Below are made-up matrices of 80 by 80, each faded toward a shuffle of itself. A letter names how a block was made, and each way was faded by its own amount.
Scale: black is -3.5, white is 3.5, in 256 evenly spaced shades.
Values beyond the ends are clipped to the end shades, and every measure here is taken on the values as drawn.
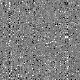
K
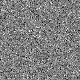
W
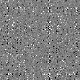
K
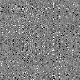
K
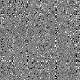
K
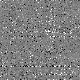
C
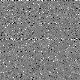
C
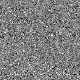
W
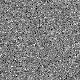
W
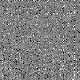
K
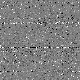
C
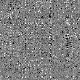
K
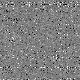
C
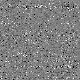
C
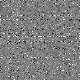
C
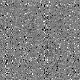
K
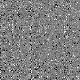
K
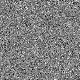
W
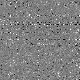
C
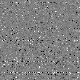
C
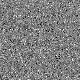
W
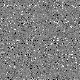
C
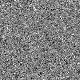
W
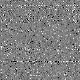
C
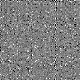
K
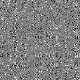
K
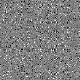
K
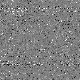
C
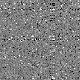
K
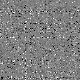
C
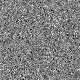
W
